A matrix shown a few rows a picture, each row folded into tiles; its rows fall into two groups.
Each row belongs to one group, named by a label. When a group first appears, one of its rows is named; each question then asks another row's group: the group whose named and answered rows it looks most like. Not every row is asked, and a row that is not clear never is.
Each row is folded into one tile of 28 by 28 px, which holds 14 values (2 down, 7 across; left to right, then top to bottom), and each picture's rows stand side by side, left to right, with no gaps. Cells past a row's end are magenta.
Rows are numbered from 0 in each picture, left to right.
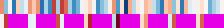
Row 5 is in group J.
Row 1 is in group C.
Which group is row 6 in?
C
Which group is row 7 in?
J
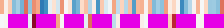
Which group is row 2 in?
J
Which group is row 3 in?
C
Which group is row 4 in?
C
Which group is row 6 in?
J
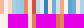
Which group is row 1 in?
J
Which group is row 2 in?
J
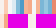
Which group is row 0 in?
J
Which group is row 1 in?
C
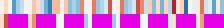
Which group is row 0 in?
J
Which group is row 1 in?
J
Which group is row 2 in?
C
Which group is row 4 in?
C
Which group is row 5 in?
C
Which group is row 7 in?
J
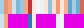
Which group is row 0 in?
J
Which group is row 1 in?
C
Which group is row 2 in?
C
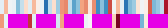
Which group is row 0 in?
J
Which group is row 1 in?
J
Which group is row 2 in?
J
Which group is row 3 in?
C
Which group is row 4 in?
J
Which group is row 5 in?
C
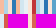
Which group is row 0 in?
C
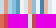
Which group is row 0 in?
J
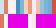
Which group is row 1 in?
C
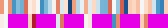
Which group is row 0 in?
C
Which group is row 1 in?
J
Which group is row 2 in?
C
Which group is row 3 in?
C
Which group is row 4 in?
C
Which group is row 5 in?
J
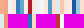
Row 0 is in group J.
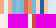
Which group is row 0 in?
C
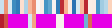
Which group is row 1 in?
J
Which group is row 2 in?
J
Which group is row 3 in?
C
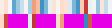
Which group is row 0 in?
J
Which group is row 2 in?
J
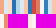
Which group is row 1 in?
J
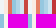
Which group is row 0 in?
C
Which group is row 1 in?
C
